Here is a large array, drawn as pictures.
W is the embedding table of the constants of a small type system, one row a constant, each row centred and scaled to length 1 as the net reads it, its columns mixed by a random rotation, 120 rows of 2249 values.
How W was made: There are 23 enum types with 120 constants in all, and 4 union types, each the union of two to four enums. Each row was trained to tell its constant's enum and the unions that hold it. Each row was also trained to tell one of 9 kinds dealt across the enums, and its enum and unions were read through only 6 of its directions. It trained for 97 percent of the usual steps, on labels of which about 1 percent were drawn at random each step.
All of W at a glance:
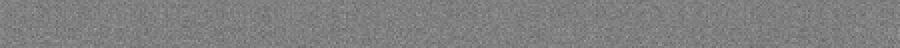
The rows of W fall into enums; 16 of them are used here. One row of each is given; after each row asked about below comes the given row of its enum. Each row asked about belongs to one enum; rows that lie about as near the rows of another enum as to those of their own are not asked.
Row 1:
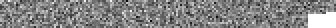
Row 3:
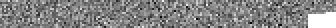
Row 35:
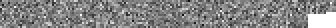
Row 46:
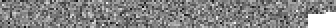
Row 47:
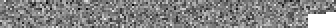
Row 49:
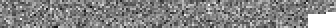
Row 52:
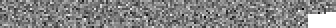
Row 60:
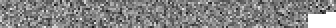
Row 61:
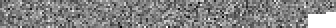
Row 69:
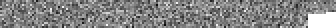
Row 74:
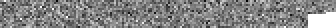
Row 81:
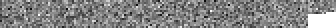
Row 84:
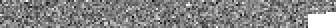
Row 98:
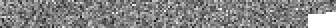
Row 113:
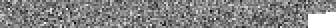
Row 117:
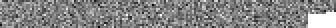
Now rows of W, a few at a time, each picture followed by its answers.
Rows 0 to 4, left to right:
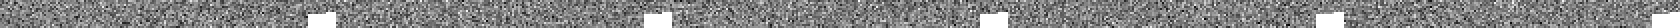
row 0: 61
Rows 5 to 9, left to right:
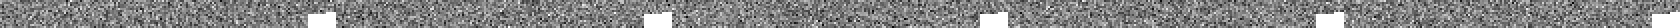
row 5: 60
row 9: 113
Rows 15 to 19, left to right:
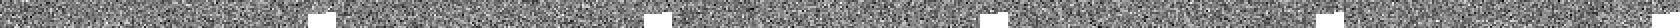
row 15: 49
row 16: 49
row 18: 1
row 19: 81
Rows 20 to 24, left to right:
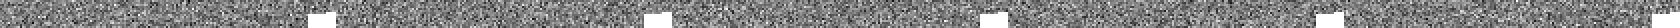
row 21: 3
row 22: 47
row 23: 61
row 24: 69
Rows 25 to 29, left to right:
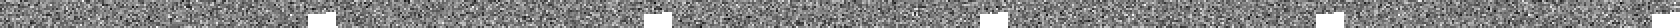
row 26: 52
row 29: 35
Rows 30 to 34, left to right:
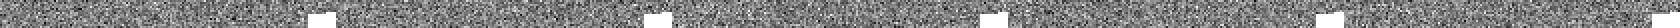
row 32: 60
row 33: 74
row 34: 60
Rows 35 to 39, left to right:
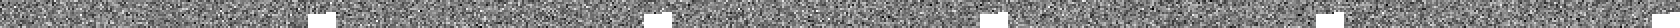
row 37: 1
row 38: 35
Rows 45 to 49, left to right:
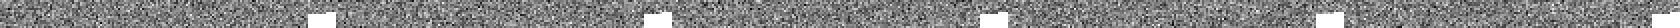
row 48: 113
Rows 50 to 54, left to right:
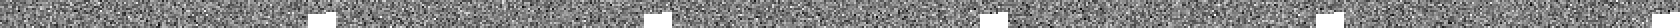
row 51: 1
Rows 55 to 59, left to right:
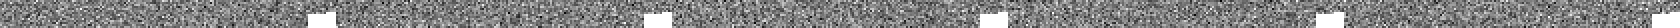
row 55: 3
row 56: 52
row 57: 1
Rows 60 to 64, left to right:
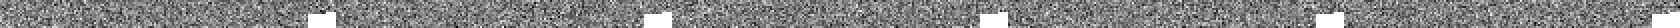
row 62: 69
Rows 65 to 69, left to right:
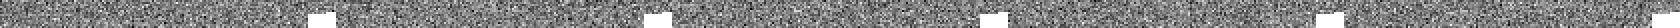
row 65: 52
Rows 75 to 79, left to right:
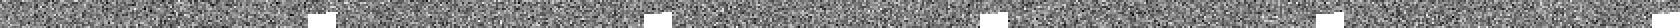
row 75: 35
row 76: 46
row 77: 69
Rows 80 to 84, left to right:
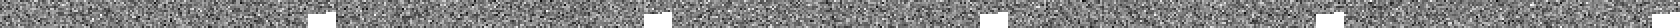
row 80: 1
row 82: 3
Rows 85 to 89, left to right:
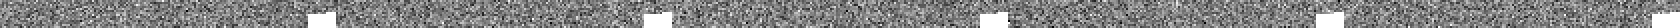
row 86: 52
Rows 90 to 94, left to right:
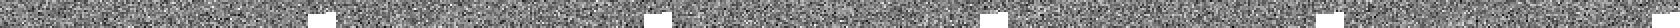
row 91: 49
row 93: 69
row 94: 49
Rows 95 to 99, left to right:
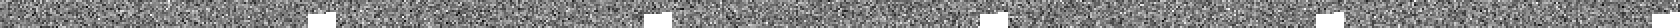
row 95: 69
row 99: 60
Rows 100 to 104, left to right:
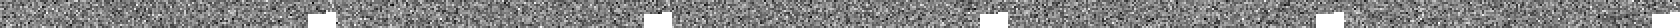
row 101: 60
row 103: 3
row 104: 113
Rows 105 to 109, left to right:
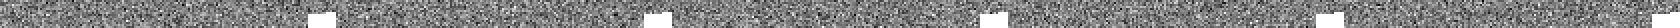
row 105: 47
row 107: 52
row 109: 81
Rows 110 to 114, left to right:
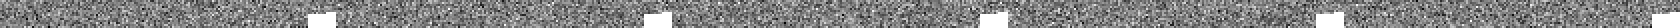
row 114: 47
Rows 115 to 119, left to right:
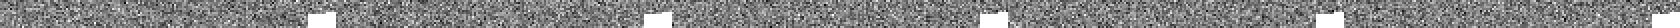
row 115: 113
